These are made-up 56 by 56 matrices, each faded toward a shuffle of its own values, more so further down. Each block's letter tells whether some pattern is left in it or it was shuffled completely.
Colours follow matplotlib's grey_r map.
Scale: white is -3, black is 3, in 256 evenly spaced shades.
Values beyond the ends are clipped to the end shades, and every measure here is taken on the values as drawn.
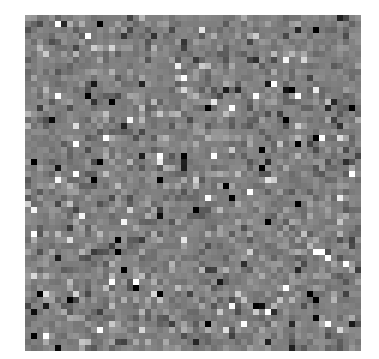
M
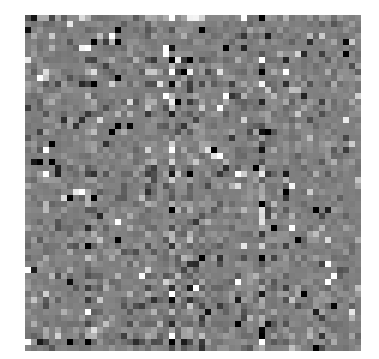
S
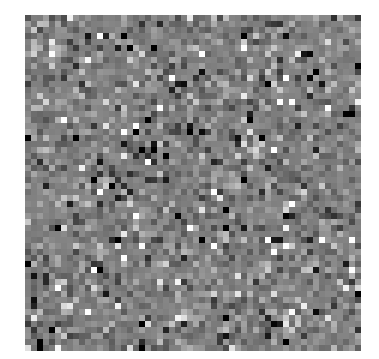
M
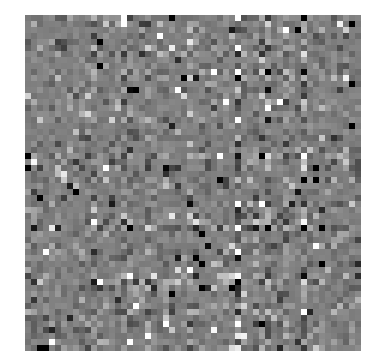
S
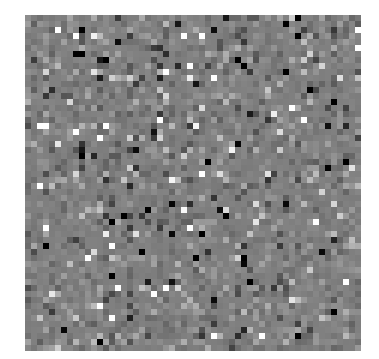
M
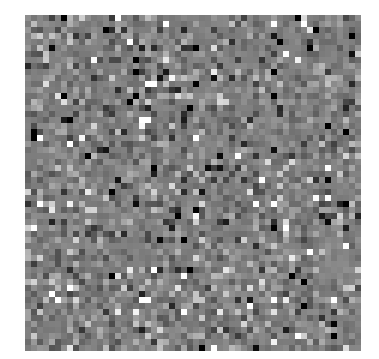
M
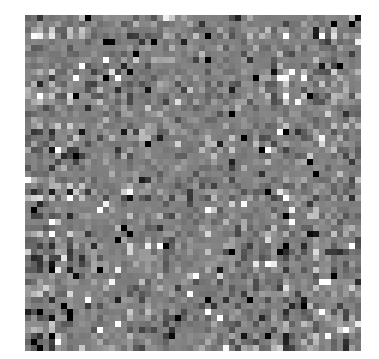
S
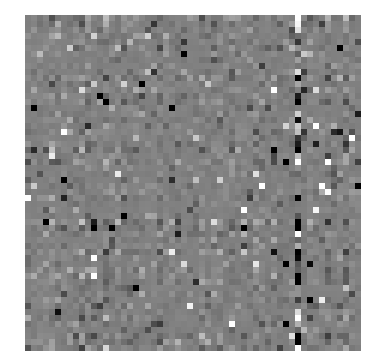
S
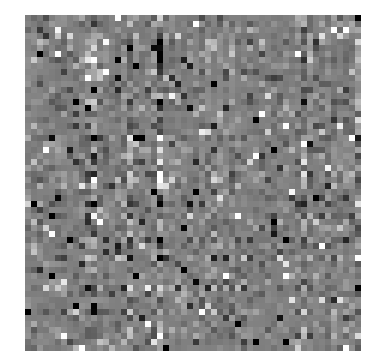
S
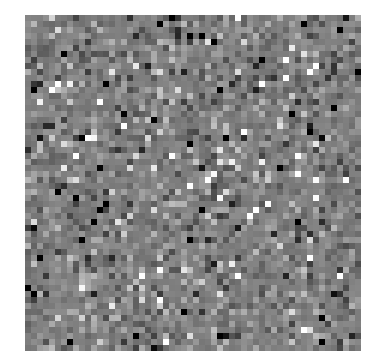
M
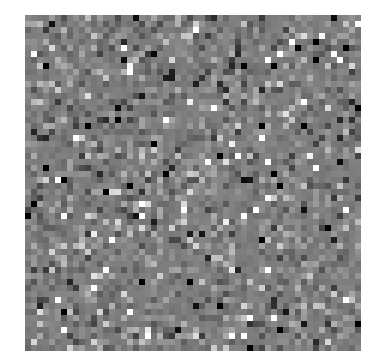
M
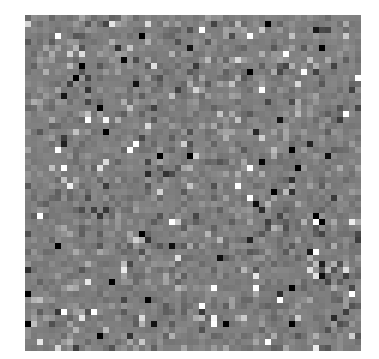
M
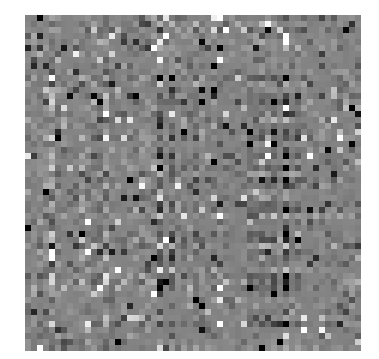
S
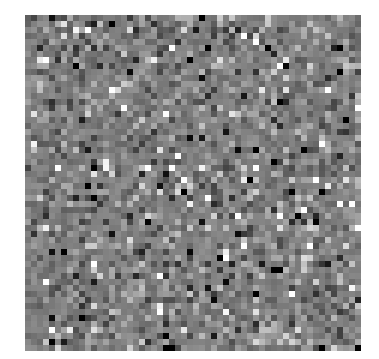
M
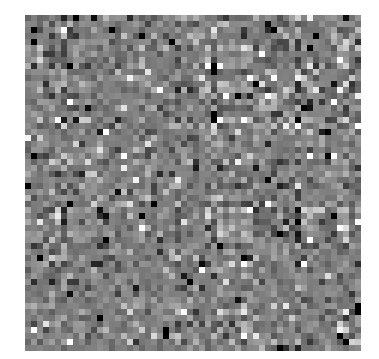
S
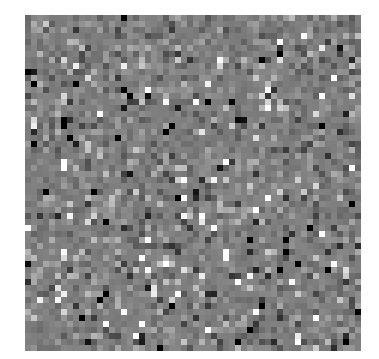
M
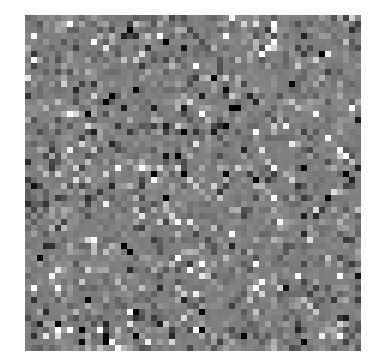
M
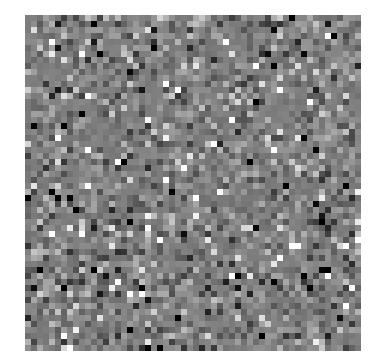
M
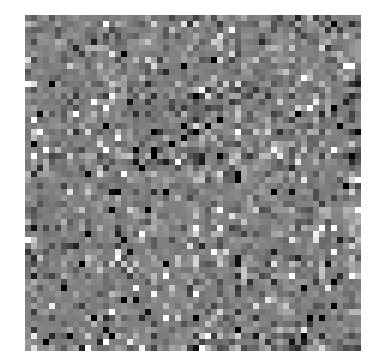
S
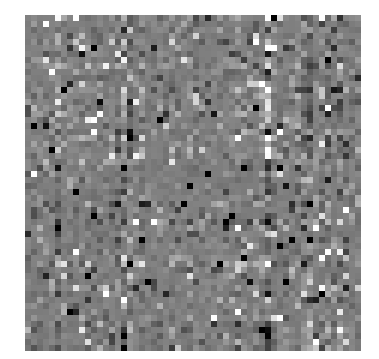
S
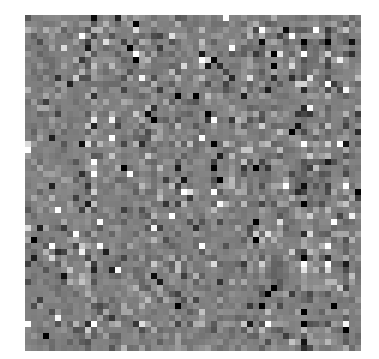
S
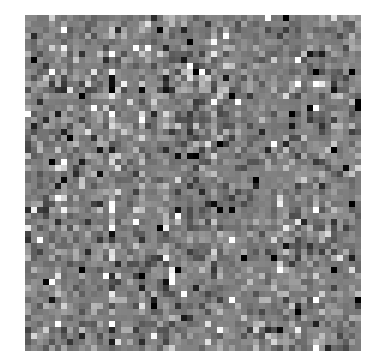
S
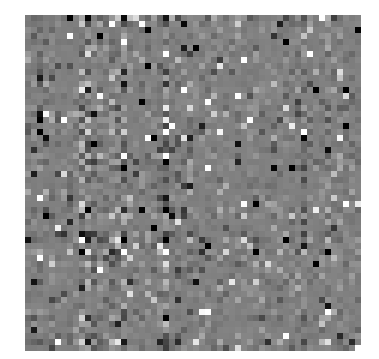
S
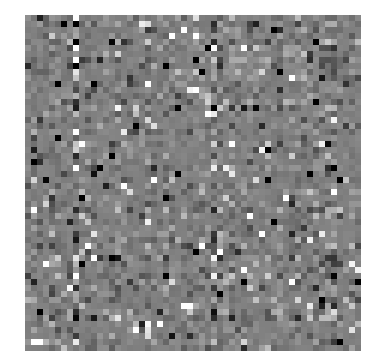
S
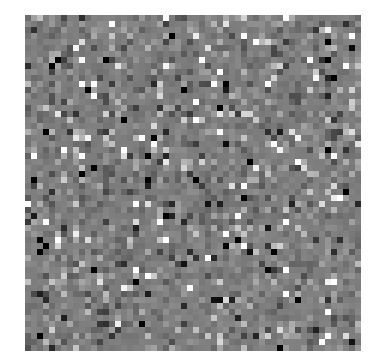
M
